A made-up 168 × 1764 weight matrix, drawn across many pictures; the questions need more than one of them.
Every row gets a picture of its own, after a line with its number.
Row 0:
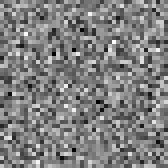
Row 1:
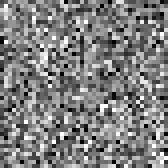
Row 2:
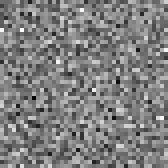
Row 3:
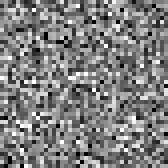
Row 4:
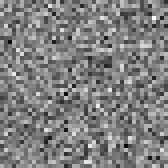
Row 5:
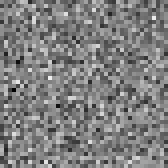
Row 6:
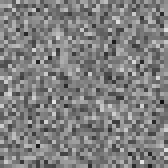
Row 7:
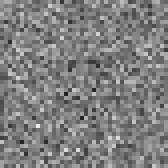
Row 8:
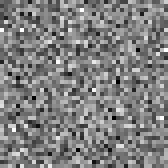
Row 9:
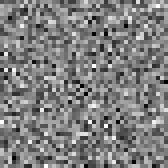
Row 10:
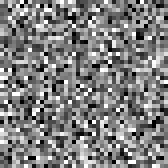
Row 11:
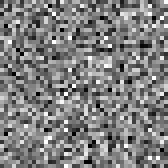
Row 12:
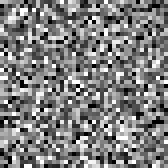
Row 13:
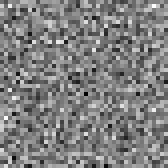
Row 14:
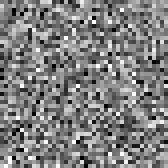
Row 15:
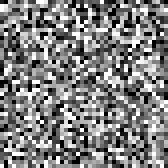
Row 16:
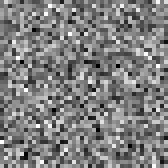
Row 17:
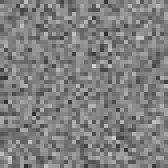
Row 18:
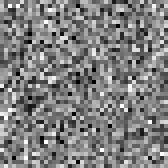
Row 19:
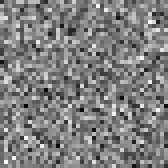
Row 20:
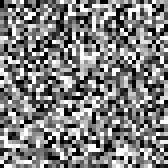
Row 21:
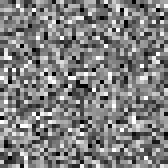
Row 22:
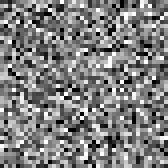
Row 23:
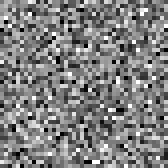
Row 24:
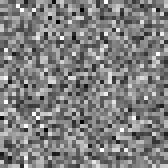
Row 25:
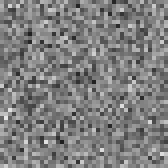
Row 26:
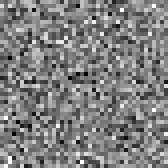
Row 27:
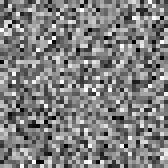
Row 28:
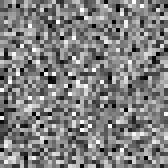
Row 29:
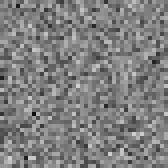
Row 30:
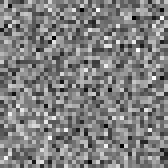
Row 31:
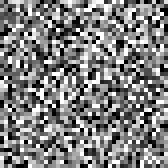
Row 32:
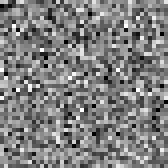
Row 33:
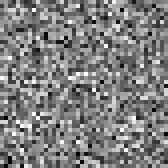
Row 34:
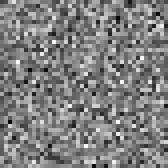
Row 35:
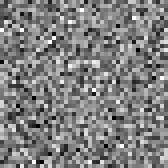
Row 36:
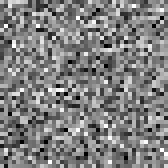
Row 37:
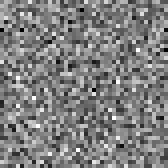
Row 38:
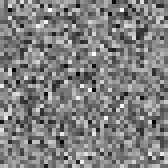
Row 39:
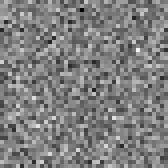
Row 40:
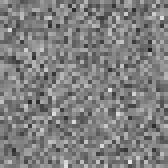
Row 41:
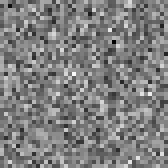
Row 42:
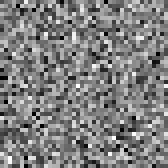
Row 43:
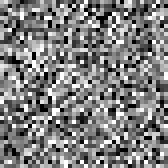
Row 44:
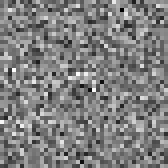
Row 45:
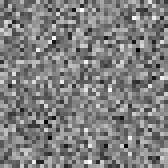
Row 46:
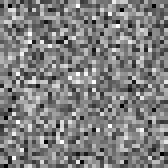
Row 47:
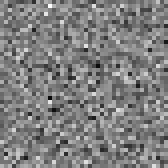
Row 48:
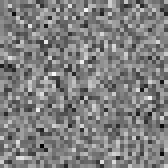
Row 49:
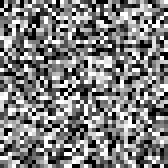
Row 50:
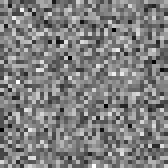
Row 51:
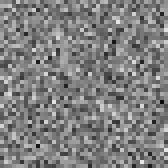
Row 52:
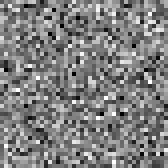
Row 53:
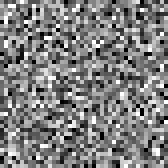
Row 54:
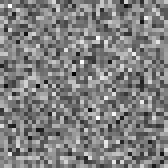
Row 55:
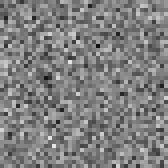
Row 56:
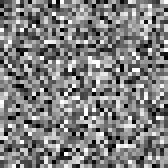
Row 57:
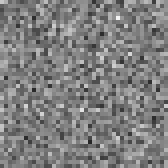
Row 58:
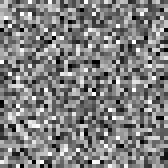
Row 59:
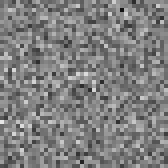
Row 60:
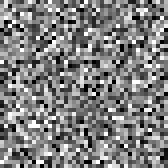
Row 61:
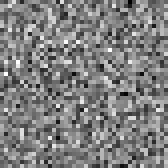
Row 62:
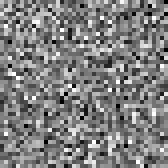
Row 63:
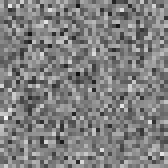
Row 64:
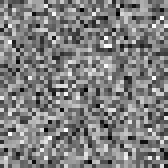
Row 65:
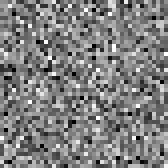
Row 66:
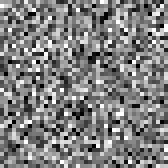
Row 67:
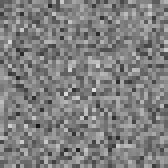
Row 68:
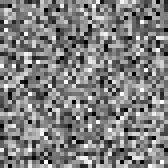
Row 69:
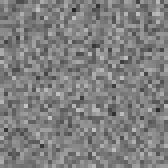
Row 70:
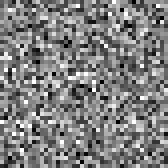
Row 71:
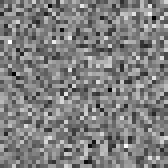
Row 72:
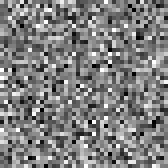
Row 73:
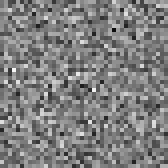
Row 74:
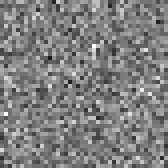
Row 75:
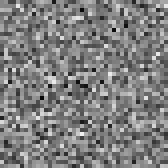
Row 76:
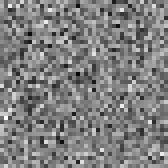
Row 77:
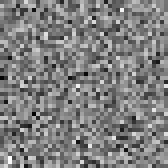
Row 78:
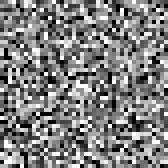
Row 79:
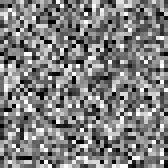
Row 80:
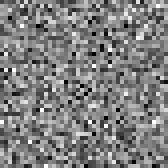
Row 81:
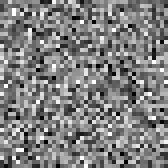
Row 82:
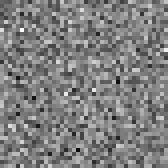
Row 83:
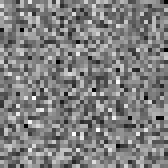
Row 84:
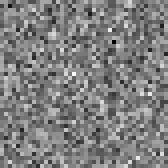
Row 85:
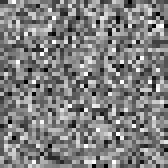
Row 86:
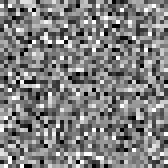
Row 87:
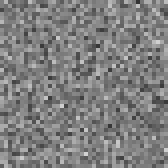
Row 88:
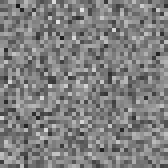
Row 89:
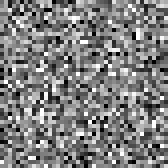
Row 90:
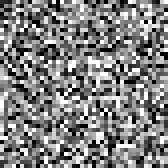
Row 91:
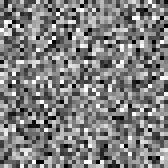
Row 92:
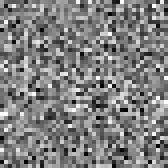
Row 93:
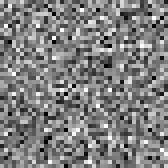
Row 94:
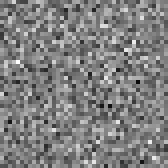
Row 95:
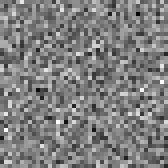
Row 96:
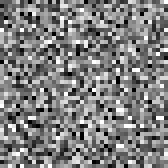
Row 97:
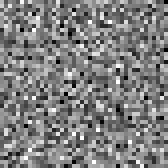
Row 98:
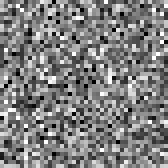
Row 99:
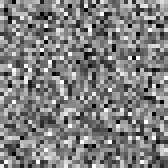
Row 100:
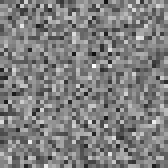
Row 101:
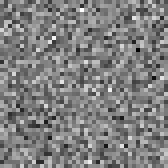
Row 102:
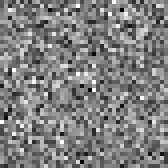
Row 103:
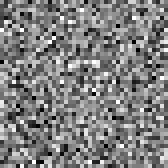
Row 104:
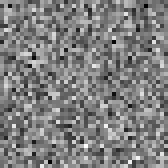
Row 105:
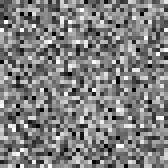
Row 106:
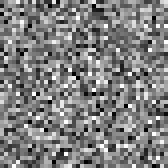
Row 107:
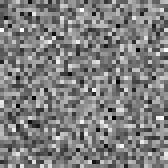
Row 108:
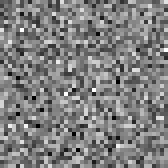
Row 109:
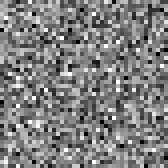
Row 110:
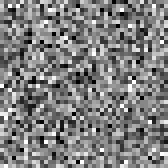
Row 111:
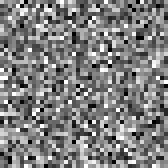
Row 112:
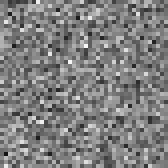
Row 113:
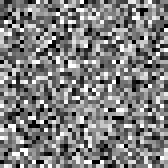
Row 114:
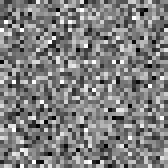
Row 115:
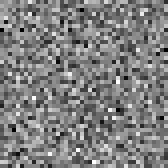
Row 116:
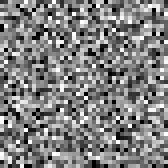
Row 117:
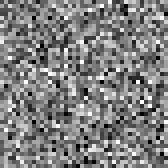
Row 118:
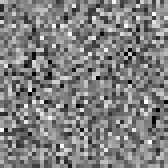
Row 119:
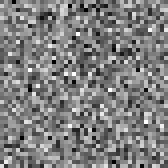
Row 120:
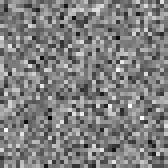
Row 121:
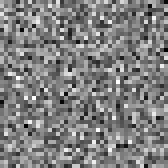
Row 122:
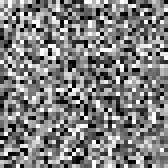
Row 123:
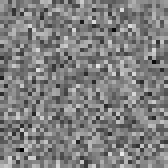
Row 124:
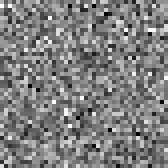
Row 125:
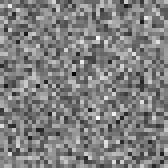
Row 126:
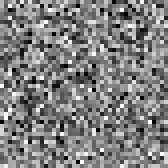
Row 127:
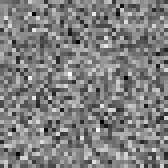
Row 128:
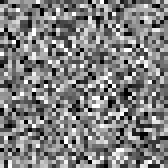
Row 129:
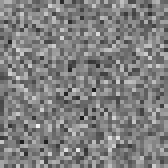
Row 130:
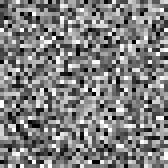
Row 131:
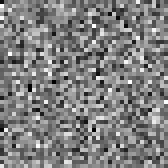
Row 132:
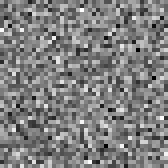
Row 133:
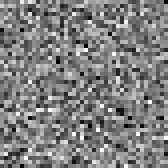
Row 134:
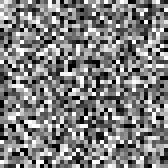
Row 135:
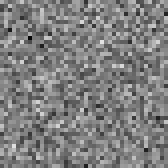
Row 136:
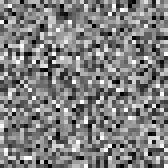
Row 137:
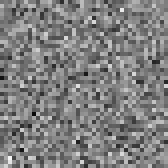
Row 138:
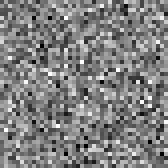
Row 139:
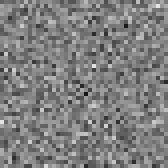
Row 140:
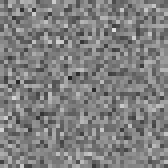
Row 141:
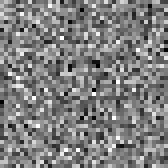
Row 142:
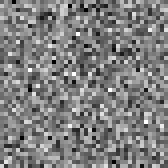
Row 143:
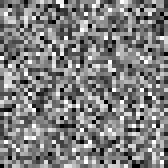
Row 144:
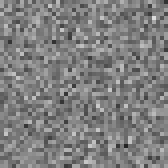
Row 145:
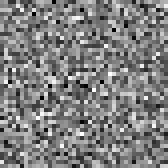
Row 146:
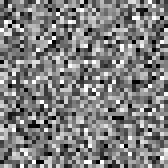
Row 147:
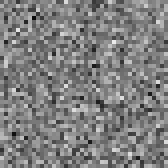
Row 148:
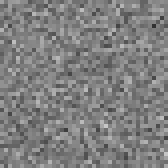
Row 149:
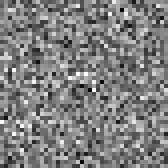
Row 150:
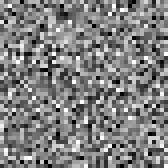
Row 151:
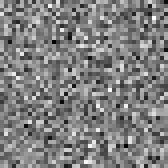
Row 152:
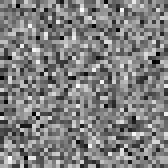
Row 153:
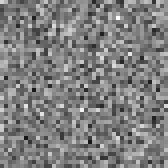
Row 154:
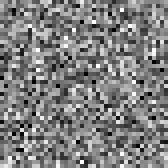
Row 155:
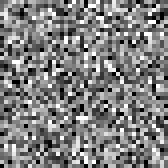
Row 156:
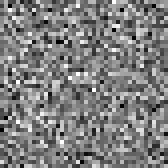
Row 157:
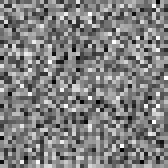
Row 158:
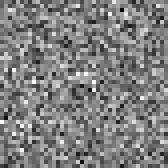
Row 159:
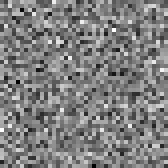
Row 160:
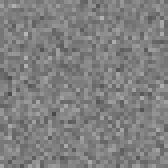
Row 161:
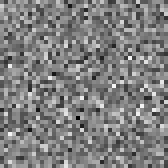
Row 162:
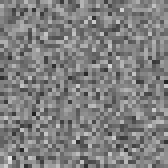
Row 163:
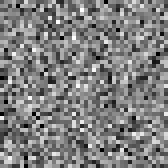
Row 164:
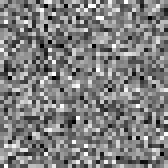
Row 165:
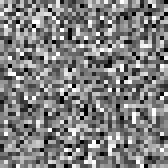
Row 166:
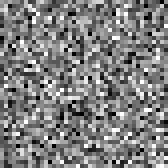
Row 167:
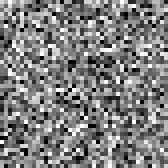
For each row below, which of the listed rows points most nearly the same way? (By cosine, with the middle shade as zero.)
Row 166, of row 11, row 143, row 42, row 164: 143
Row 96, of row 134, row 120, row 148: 148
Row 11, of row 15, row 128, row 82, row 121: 82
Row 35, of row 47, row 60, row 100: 100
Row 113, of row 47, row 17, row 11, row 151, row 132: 132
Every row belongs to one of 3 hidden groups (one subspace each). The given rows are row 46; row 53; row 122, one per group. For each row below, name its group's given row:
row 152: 46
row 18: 46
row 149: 46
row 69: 53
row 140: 46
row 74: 53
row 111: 46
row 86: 46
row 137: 46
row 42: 46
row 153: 53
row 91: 122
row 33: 46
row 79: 53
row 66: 53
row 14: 46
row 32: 53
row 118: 53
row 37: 122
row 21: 46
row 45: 122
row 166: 53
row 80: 46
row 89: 46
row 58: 122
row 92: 53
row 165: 122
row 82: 122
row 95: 53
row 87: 53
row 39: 122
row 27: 122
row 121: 122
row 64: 122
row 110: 46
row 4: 122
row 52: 53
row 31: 53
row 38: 46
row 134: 122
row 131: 53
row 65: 53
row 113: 122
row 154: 46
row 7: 122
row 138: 53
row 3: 46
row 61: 53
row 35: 122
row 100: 46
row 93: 122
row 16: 122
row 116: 46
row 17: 46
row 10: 46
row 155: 53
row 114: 122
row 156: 46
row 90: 122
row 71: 122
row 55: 53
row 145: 46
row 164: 53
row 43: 53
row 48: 53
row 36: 122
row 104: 53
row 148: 122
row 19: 53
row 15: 53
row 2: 122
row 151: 122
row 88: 46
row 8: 122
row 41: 53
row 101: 122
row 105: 122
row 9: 46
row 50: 46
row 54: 53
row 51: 53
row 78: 46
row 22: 122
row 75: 46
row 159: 46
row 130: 122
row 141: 122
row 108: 122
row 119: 53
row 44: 46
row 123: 46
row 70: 46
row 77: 46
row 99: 53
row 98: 46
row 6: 53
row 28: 46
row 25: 46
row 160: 53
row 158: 46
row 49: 122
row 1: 53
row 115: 122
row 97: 122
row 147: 53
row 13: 46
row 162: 46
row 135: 53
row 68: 53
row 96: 122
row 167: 122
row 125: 53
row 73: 46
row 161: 53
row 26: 46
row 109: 122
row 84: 53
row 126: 46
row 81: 46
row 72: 46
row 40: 53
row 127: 122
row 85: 53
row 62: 122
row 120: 53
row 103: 122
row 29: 46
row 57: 53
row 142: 53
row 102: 46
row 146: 122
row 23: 122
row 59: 46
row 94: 53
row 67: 122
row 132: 122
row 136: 53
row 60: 122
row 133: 122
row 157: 53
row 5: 53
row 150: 53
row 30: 122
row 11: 122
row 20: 53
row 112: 122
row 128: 53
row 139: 46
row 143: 53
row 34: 53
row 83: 122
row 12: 46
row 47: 122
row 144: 122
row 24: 46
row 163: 46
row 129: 122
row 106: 122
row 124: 53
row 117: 53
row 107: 122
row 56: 122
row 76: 46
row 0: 53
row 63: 46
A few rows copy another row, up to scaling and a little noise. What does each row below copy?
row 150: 136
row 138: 117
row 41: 84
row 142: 119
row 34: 85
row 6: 51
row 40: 43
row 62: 165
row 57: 153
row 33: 3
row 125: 54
